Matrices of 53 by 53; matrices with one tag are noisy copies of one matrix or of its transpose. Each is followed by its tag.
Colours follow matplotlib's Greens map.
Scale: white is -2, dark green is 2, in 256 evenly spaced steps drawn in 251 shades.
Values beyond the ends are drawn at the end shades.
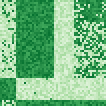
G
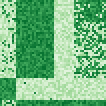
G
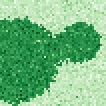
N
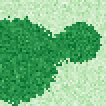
N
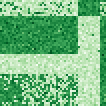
G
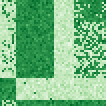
G
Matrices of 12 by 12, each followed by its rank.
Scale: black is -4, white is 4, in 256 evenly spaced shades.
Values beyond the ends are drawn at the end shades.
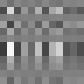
one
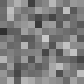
full rank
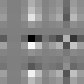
one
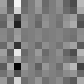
one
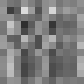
two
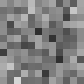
full rank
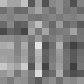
two
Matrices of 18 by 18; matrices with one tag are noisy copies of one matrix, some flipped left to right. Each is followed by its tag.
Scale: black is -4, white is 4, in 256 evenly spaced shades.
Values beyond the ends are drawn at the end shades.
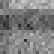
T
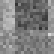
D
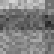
T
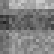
T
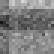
T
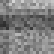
T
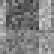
D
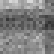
T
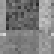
D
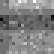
T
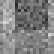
D
